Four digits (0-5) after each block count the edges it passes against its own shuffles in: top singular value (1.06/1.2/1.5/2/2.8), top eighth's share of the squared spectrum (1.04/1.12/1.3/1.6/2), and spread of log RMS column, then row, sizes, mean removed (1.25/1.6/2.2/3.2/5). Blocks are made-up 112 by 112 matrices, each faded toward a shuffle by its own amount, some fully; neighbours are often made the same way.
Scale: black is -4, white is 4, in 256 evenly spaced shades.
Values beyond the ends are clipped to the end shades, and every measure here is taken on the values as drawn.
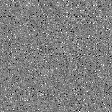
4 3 1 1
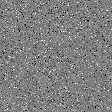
2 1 0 0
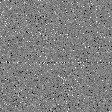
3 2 0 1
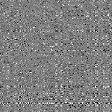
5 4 2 3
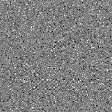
4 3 1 1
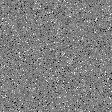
0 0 0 0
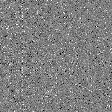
3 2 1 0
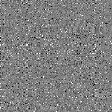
4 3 2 2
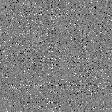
4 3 1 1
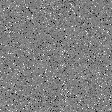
0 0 0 0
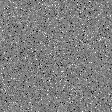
2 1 0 0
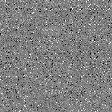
4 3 1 2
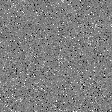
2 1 0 0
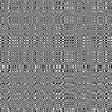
5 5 4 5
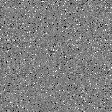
3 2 0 1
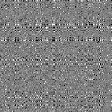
5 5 3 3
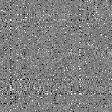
4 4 2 2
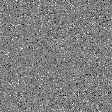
3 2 0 1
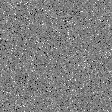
1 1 0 0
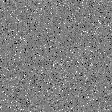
2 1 0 0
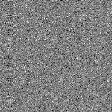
4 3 1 1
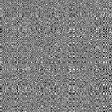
5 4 3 3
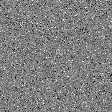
0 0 0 0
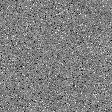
0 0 0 0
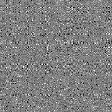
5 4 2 3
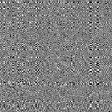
5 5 3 4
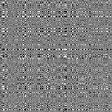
5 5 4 4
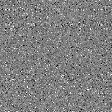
4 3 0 2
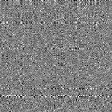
4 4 2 3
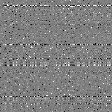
5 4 2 3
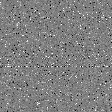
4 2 0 1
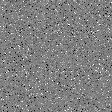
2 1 0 0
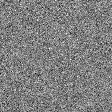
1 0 0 0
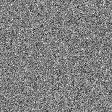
2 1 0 0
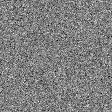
0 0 0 0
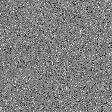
0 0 0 0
